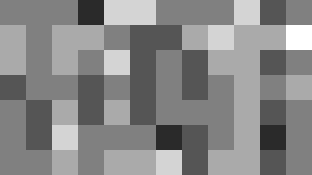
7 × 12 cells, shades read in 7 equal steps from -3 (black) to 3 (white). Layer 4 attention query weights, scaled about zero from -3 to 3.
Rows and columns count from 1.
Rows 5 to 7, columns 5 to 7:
1 -1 0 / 0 0 -2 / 1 1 2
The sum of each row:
3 9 3 -2 -1 -3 5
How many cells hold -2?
3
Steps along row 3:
down up down up down up down up same down up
